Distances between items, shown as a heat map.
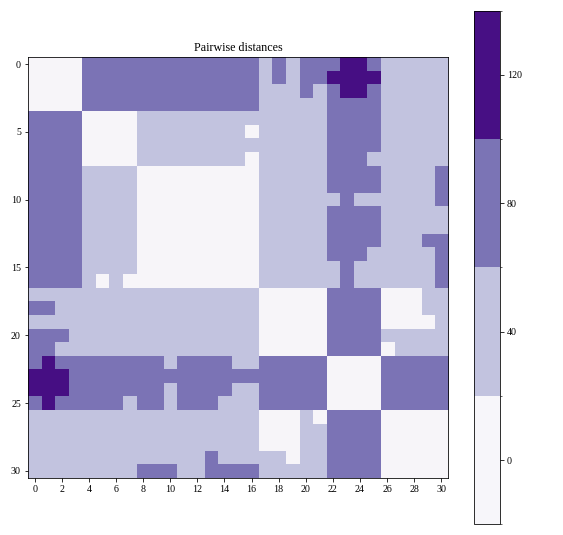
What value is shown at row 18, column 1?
80
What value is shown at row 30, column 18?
40
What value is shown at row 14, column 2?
80
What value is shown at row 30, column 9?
80
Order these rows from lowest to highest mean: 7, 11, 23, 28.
28, 11, 7, 23
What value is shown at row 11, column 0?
80
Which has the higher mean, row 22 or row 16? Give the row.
22
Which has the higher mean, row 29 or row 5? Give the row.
5
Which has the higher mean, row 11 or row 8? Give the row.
8
